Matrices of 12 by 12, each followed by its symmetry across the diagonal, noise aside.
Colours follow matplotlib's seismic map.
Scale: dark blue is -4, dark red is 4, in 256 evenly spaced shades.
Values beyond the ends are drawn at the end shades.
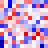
neither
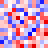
symmetric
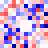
symmetric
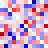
antisymmetric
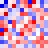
symmetric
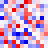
neither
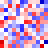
antisymmetric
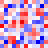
symmetric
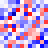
symmetric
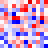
neither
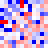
symmetric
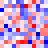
neither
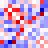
symmetric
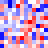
neither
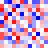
antisymmetric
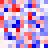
neither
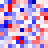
neither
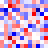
antisymmetric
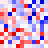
antisymmetric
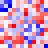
symmetric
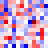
neither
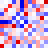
symmetric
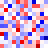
antisymmetric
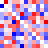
antisymmetric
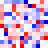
antisymmetric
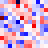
antisymmetric
